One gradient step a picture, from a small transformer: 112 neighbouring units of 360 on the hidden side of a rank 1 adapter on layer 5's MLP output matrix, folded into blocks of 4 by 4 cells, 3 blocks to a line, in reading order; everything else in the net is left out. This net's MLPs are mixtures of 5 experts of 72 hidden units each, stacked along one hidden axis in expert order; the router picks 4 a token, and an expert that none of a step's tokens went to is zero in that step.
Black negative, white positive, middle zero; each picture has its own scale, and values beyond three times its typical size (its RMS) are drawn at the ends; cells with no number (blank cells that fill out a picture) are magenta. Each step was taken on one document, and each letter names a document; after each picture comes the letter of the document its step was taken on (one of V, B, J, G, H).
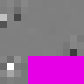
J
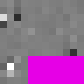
J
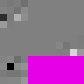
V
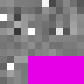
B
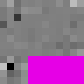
J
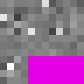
B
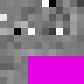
B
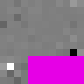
J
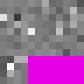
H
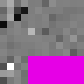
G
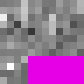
G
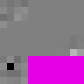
V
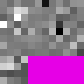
G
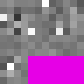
B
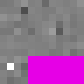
G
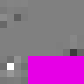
V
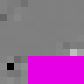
V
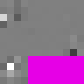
J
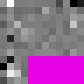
J
